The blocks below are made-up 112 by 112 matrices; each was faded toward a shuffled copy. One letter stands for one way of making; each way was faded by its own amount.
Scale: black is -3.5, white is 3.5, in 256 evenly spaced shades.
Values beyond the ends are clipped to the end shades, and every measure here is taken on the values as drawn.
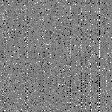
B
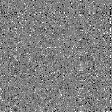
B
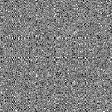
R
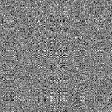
R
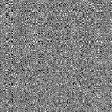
R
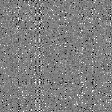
B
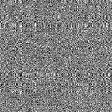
R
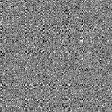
R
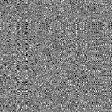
R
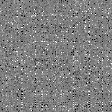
B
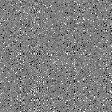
B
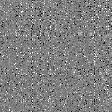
B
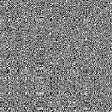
R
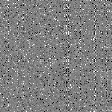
B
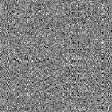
R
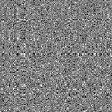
R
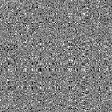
R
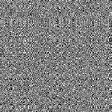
R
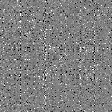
B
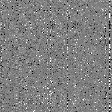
B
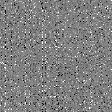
B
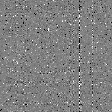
B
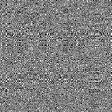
R
